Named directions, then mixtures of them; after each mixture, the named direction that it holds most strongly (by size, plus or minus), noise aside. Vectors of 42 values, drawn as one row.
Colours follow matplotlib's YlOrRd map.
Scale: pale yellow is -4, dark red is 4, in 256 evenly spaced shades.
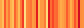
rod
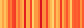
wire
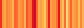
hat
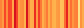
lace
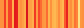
lace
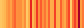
wire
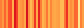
lace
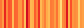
lace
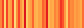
rod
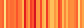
hat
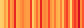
wire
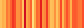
wire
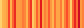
wire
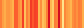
hat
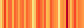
hat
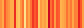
rod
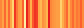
rod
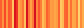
lace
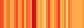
hat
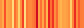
rod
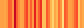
wire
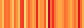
rod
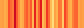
wire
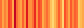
lace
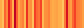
lace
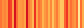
lace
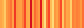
wire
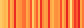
wire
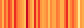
lace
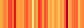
lace
